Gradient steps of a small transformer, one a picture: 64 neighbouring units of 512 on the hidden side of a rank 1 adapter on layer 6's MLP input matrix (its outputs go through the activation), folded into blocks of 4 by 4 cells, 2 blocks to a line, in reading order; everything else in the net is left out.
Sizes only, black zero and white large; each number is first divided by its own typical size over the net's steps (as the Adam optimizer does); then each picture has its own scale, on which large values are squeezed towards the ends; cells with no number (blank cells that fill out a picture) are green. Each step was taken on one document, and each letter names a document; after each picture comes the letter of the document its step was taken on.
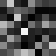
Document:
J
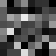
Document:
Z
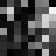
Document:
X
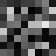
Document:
X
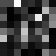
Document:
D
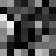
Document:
J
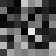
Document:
Z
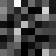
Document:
D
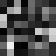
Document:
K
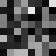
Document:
J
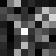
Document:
D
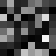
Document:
J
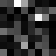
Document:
D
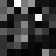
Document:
D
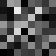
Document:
K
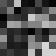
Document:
X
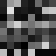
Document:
X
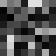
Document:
K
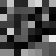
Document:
J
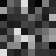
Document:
K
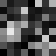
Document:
J
